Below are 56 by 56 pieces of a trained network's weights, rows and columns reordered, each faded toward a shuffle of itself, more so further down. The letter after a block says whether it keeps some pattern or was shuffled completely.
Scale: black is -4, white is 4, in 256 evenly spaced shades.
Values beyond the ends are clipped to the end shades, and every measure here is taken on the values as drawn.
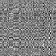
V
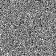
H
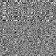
V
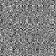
V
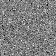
H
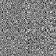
V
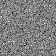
H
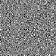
V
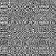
V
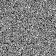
H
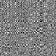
V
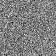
H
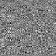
V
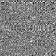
V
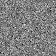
H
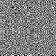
V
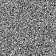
H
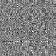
V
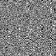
V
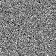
H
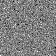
H
